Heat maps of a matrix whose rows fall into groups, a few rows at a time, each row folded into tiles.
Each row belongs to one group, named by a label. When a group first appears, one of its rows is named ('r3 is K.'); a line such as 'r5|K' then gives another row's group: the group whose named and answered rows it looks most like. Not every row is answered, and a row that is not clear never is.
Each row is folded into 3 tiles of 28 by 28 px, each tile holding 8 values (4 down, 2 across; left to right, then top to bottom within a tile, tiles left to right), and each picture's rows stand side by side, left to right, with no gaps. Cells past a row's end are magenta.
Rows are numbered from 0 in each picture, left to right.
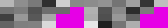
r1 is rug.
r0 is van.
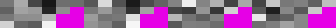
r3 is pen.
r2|pen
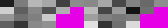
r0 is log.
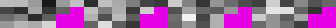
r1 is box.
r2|van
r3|box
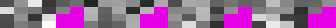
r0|log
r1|log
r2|box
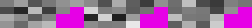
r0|pen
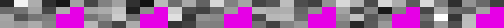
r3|log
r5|van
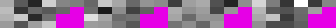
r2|log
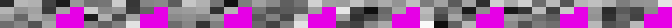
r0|log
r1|log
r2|log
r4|rug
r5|rug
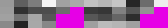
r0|rug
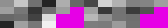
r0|van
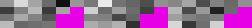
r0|pen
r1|box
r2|rug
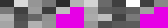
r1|rug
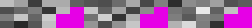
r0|van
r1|log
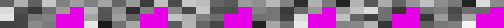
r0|rug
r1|rug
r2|box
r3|van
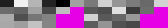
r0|pen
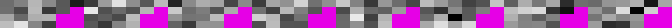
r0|box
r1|log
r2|log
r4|van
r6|box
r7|log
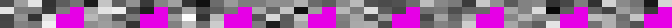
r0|log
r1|box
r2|van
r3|log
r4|box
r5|van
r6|log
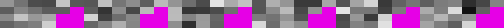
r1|pen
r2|rug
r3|pen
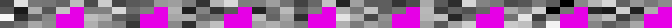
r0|pen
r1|box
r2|rug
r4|box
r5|rug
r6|log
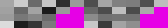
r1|pen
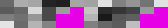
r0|pen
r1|rug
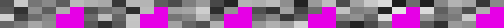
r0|pen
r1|van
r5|log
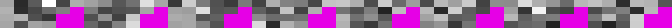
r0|rug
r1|van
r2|box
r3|pen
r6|box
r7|van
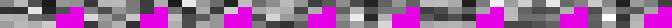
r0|pen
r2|pen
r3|log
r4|van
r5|pen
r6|rug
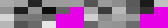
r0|rug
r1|box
